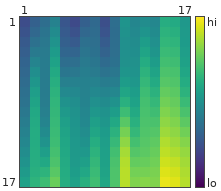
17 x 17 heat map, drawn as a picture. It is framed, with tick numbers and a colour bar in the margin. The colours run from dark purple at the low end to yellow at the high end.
Mirror symmetry: none. Grain: streaks running down. Ninth with the highest average: bottom right. Slope: up to the bottom right.
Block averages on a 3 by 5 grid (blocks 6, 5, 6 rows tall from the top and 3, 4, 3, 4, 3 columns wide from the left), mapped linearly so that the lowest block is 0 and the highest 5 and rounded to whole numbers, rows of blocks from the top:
00023
12134
22345
